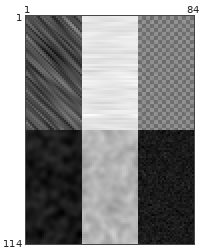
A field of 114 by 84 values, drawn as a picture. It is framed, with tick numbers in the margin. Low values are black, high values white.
It is made of 2 by 3 panels. Panel 1,1: low, slanting down to the right. Panel 1,2: very high, streaked across, faint in contrast. Panel 1,3: middling, checkered. Panel 2,1: very low, blotchy, faint in contrast. Panel 2,2: high, blotchy, faint in contrast. Panel 2,3: very low, fine-grained, faint in contrast.
